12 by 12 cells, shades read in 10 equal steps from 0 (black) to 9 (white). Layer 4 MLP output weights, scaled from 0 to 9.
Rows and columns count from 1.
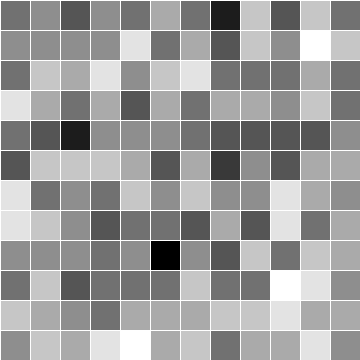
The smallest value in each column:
3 3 1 3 3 0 3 1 3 3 3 4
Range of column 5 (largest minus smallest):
6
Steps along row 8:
down down down up same down up down up down up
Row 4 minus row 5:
4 3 3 1 -2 1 0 3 3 2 4 -1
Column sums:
65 69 55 63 66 56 67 48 64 66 77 63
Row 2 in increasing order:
3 4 5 5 5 5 5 6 7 7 8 9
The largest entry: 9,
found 3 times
